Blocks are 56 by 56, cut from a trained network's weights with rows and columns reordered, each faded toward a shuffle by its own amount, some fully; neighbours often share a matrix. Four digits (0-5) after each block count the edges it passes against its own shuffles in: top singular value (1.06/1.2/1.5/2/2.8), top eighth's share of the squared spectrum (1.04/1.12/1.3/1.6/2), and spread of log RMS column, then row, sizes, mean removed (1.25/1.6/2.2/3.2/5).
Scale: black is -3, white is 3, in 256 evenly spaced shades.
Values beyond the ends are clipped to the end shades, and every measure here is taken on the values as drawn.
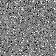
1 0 0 0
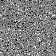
2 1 0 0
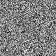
0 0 0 0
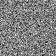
0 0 0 0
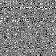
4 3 0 3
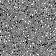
0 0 0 0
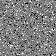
0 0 0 0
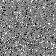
2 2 0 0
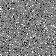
0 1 0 0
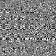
4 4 0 3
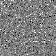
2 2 0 1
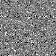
2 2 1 1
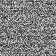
1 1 0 0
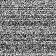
3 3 0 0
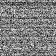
3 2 0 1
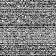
4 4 0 2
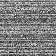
4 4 1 1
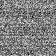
2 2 0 0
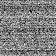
3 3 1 1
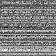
5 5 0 3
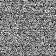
2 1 0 0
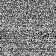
2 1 0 0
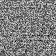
1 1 0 0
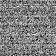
2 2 0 1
